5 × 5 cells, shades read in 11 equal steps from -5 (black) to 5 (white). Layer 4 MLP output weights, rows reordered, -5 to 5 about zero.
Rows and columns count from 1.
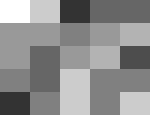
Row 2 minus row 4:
1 2 -3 1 2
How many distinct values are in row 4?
3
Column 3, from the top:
-3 0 1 3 3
